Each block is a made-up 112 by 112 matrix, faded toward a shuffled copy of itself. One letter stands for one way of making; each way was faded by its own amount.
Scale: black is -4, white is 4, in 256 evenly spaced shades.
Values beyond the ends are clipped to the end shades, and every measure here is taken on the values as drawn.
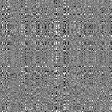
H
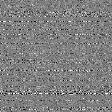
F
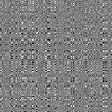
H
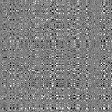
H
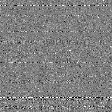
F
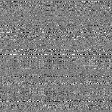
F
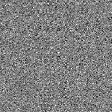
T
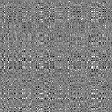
H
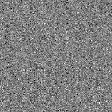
T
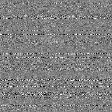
F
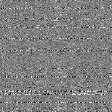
F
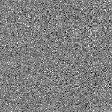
T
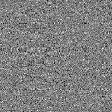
T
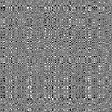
H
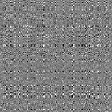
H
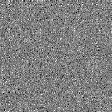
T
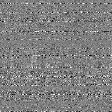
F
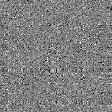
T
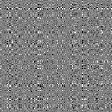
H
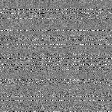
F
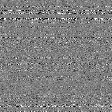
F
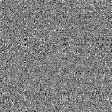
T
